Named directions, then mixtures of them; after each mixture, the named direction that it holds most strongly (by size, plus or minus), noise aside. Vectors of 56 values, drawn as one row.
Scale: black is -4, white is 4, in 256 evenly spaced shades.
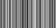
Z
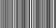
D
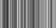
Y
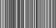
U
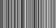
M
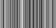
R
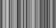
Y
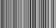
D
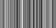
R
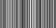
D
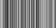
Y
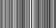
D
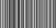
U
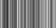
Y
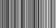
M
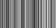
M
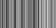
M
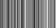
M
